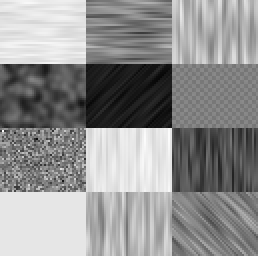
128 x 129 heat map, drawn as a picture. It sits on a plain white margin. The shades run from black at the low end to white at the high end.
It is made of 4 by 3 panels. Panel 1,1: very high, streaked across, faint in contrast. Panel 1,2: middling, streaked across. Panel 1,3: high, streaked downward. Panel 2,1: low, blotchy. Panel 2,2: very low, slanting up to the right, faint in contrast. Panel 2,3: middling, checkered, faint in contrast. Panel 3,1: middling, fine-grained, strong in contrast. Panel 3,2: very high, streaked downward, faint in contrast. Panel 3,3: low, streaked downward. Panel 4,1: very high, flat. Panel 4,2: high, streaked downward. Panel 4,3: middling, slanting down to the right.
